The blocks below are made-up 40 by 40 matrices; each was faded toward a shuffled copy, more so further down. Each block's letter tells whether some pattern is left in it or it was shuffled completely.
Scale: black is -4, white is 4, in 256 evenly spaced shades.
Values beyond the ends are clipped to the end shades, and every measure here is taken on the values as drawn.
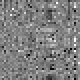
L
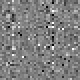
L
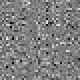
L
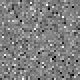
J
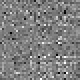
L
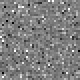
J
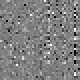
L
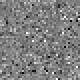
J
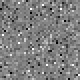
J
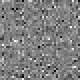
L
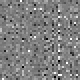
L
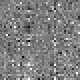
L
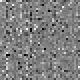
L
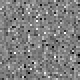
J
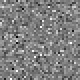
J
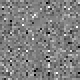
L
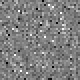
J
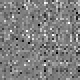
L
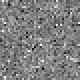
J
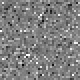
J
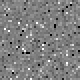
J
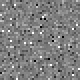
J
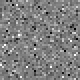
J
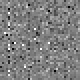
L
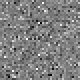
J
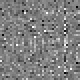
L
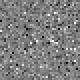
J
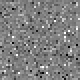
J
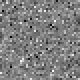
J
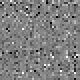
L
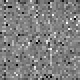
L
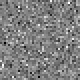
J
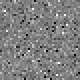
J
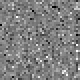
L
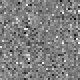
L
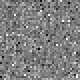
J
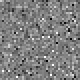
J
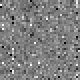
L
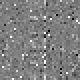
L
